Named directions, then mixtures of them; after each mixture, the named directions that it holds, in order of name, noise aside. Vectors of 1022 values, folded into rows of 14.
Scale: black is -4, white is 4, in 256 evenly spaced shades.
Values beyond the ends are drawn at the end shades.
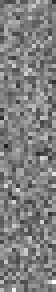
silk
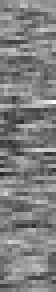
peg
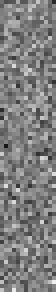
silk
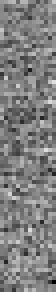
peg, silk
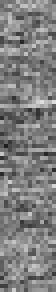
peg, silk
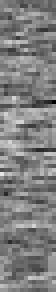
peg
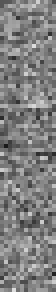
peg, silk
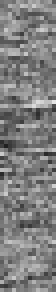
peg, silk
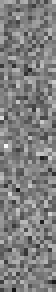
silk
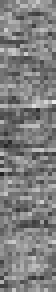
peg, silk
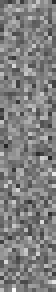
silk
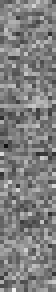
peg, silk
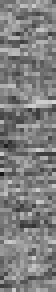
peg, silk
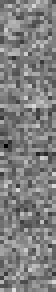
peg, silk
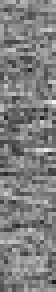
peg, silk
